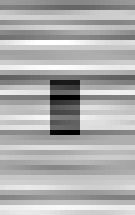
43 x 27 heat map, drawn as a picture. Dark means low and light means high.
The grain runs across in streaks. The ninth with the lowest average is the centre. An odd patch, lower than its surroundings, sits in the centre. On average the colour sits 70% of the way up the scale. Values change most from cell to cell in the centre.
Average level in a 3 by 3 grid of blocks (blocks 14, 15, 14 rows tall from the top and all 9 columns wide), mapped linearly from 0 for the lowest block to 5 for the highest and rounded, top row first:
4 4 4 | 4 0 4 | 5 5 5
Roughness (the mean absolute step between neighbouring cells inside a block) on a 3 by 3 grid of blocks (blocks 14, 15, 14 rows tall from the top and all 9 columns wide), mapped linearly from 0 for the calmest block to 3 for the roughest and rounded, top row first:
1 1 1 | 1 3 1 | 0 0 0
